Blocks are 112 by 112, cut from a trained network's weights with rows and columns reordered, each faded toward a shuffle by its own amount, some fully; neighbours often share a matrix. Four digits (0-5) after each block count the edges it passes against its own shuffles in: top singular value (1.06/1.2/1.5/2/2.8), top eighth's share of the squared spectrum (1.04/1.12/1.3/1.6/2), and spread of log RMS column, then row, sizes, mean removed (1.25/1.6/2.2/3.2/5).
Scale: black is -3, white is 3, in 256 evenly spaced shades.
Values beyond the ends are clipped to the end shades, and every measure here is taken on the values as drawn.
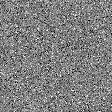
0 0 0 0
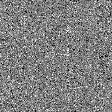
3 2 2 0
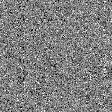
2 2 2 0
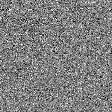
1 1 0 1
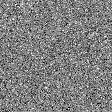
0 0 0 0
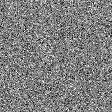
0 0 0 0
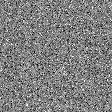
0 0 0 0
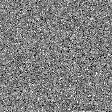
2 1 1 0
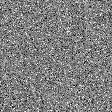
0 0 0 0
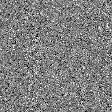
2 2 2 0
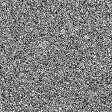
2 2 1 0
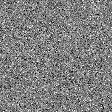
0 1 0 0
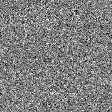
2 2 0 1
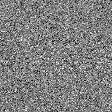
2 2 0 2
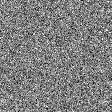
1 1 0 0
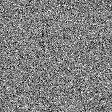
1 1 0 1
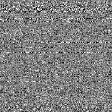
3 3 1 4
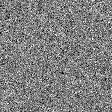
1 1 0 0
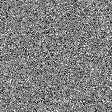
1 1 0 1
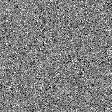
2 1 1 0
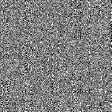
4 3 3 1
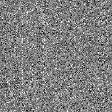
3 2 3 0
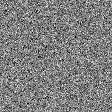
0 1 0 0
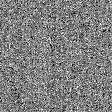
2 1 0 0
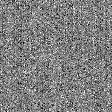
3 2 0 1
